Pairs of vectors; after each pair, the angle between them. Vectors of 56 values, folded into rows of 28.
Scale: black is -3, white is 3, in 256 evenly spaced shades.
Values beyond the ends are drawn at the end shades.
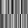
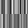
partly opposed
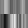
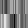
nearly opposite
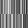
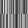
partly aligned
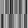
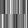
nearly opposite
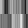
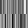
partly opposed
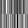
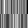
orthogonal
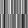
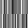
partly aligned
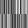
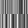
orthogonal
